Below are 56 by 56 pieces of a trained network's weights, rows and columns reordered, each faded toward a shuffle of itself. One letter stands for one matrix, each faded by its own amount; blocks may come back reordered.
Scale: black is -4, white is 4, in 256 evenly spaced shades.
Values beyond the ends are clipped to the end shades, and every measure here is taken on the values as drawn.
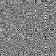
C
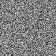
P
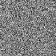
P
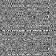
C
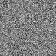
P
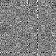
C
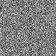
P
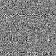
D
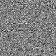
D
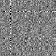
C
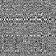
C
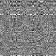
C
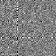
C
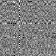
C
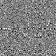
D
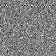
D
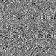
D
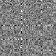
C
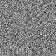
P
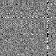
C
